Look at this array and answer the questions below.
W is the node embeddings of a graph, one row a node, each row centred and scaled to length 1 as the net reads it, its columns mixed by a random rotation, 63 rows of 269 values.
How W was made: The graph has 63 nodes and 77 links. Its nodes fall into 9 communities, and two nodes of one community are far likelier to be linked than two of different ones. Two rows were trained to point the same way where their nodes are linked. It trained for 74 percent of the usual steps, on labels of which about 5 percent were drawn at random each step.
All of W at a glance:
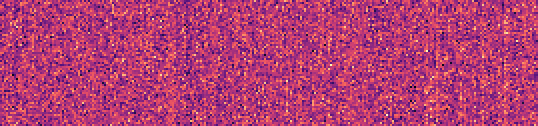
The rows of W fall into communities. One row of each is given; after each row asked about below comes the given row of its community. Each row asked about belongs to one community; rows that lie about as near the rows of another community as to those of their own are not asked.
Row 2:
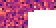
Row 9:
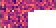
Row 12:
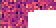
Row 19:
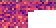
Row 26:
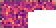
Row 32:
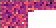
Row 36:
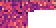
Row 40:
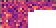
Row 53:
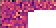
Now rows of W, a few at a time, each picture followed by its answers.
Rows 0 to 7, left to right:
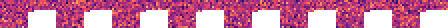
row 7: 36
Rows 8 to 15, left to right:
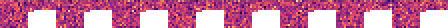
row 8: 26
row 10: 53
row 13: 53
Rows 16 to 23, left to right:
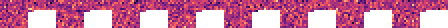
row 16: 32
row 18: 12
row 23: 12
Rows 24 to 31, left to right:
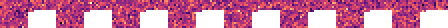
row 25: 36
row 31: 2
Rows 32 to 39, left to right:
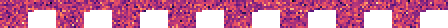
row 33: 9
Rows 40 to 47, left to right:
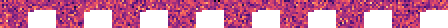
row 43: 40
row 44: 26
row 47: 36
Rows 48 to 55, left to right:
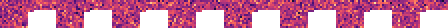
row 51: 12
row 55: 40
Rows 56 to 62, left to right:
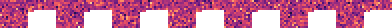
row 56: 2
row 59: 2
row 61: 19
